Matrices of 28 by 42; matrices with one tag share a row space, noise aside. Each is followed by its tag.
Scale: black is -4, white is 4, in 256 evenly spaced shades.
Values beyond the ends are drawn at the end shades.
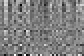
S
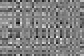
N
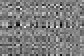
N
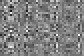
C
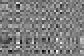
N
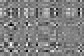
C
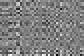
N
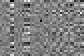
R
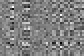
R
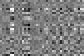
R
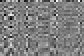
C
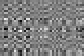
S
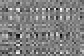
N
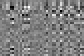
R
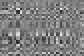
N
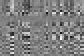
R
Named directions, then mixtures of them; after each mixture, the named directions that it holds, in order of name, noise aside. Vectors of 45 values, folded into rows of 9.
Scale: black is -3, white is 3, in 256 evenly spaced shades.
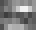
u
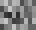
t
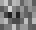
t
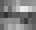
u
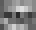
t, u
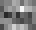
t, u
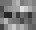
t, u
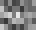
t, u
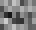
t, u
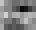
u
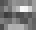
u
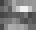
u
